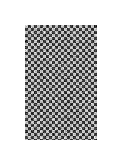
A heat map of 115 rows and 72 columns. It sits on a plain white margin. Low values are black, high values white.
Histogram: two levels. Odd rows or columns: none. Slope: none. Average level on the scale: 50%. Grain: checkered. Seam: none.
